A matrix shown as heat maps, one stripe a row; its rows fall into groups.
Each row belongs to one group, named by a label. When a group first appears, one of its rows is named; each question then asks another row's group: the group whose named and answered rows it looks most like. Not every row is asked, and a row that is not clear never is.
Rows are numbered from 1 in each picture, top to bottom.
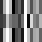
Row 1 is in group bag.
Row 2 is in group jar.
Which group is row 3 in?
bag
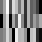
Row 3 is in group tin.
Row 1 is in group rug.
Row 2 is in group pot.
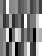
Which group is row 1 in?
rug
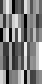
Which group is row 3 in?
pot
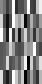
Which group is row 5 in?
jar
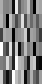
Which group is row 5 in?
tin
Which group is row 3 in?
tin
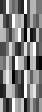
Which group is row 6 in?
bag
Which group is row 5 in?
tin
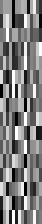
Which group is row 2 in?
bag
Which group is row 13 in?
bag
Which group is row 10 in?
tin
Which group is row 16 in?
pot
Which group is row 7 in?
pot
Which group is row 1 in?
tin
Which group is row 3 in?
rug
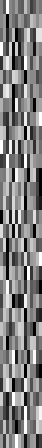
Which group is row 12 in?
jar
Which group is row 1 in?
rug
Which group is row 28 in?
bag
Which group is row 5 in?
bag
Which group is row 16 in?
pot
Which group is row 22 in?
bag
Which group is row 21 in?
rug
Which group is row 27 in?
rug
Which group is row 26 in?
pot
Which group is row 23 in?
rug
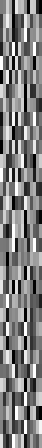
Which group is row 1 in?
tin
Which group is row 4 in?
pot
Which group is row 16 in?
rug
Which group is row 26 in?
bag
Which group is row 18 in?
pot
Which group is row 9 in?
pot
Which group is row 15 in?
bag
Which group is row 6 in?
pot
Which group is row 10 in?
bag
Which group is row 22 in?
rug
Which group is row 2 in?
bag
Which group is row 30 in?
tin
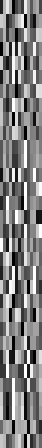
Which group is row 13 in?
pot
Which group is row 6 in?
pot
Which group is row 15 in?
jar
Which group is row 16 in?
tin
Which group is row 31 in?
tin
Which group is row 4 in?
pot
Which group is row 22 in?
bag
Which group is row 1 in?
bag
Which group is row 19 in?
bag
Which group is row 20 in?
pot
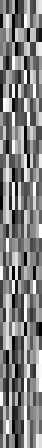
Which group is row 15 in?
pot
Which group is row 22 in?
bag
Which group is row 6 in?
jar
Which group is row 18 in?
rug
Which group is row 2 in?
bag
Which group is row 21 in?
pot
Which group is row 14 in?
pot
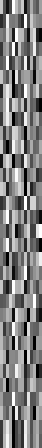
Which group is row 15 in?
jar
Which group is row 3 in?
tin
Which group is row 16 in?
rug
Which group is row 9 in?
bag
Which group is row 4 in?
pot
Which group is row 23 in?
tin
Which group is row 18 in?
rug
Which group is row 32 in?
bag
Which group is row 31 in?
bag
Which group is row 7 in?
bag
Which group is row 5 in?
jar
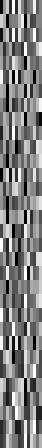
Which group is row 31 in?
jar
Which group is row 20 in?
jar
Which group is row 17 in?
bag
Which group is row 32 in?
jar
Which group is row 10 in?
pot
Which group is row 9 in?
rug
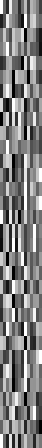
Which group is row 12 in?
bag
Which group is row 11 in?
rug
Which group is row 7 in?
bag
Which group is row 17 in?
pot
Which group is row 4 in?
rug
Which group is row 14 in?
jar
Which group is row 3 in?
rug
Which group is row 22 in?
bag
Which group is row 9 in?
pot
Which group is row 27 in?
bag
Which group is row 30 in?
pot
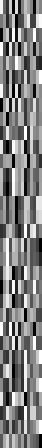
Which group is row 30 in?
jar
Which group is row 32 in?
rug
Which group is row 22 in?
bag
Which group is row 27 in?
bag
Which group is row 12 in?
tin
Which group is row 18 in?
rug
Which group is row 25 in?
pot
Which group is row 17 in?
jar
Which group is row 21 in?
pot
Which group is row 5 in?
tin
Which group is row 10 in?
jar
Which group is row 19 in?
rug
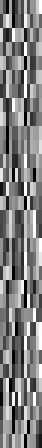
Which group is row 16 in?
jar
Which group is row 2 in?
bag
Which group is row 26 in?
bag
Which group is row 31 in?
tin
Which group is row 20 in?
bag
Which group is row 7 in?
jar
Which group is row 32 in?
rug
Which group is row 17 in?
jar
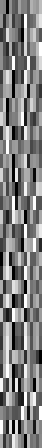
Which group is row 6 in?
bag
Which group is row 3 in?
jar
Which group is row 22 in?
bag
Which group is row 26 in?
rug
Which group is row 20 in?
bag
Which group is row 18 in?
jar
